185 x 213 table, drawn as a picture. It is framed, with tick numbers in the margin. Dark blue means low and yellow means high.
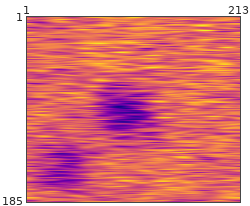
Two dips sink into the field. On average the colour sits 60% of the way up the scale. The ninth with the lowest average is the centre.
